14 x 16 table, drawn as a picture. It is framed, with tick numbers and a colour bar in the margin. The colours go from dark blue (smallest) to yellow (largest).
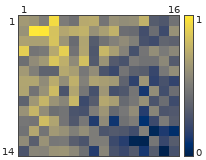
Histogram: bell-shaped. Slope: up to the top left. Average level on the scale: 50%. Ninth with the lowest average: bottom right. Ninth with the highest average: top left. Grain: fine. Mirror symmetry: none.
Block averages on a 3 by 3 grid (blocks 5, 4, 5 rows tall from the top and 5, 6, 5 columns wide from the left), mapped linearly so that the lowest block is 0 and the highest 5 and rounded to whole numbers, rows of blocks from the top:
532 | 431 | 310
